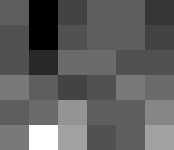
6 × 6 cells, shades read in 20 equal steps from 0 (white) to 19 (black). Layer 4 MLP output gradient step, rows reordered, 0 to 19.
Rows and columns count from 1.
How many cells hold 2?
0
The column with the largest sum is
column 2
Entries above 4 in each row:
6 6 6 6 6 5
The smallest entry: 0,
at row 6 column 2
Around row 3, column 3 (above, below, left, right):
13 14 16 11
